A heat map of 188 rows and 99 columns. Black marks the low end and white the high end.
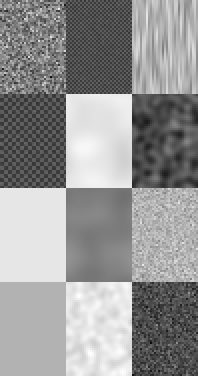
The table splits into 4 rows of 3 panels. Panel 1,1: middling, fine-grained, strong in contrast. Panel 1,2: low, checkered. Panel 1,3: high, streaked downward. Panel 2,1: low, checkered. Panel 2,2: very high, smooth, faint in contrast. Panel 2,3: low, blotchy. Panel 3,1: very high, flat. Panel 3,2: middling, smooth, faint in contrast. Panel 3,3: high, fine-grained. Panel 4,1: high, flat. Panel 4,2: very high, blotchy, faint in contrast. Panel 4,3: low, fine-grained.
